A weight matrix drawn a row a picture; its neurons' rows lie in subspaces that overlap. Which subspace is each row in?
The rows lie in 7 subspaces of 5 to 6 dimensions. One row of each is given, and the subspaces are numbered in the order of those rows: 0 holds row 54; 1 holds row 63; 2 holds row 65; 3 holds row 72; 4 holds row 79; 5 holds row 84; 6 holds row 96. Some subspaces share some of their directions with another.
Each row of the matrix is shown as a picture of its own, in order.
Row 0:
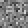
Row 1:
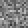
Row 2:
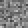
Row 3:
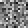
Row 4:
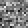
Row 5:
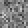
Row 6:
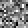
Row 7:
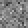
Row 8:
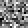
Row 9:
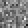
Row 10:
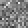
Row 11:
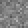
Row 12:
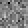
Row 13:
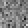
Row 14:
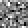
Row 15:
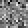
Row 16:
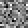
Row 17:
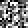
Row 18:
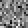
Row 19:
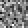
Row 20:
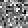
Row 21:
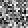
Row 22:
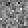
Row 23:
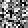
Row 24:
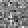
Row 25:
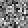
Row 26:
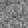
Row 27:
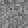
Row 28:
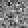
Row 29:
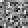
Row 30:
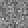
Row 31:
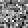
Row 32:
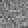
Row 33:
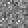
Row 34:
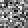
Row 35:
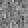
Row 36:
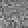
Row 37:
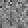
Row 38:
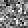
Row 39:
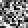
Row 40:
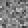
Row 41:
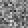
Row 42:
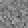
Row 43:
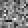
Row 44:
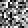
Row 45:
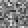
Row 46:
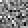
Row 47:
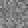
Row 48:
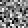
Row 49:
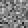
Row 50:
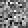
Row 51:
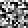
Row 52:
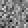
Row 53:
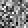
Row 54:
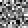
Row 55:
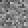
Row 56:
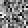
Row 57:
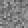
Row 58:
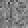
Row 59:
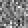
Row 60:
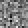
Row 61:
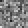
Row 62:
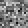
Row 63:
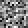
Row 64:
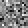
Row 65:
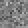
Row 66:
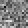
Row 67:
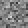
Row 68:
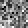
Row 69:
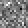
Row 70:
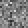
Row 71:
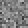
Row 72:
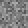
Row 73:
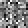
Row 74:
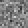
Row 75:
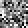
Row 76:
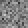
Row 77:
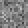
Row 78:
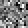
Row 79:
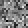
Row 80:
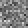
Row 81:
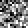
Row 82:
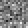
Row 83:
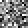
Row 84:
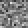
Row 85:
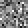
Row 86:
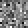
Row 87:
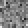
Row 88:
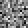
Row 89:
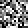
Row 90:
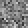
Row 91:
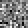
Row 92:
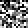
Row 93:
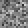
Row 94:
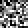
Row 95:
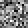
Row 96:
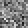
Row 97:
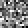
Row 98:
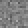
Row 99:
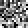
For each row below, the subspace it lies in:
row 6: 4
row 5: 6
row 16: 0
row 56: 6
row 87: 1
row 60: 5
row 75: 6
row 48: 5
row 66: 4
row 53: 4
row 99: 2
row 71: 6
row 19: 5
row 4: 4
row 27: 6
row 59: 0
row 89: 6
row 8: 4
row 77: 6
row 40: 2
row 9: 1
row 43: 4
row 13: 1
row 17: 4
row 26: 1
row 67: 0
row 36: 3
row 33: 0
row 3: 0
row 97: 2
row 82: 1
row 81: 1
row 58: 2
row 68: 4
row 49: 0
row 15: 3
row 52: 4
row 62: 4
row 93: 5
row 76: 4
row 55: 5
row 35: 0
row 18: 0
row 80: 4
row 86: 0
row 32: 5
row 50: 1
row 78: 4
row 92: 5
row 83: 5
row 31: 1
